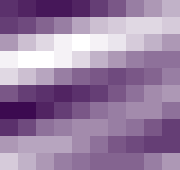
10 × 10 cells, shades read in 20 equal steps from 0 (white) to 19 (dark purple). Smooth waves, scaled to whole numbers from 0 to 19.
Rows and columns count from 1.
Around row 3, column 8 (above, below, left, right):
3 10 2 6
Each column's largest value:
19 19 18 18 17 15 14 14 15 15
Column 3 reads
18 12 3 0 7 16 17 11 7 8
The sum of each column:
103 102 99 99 97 98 99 97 96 96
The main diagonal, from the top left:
16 14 3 1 12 15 10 11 15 8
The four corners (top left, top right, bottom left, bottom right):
16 6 4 8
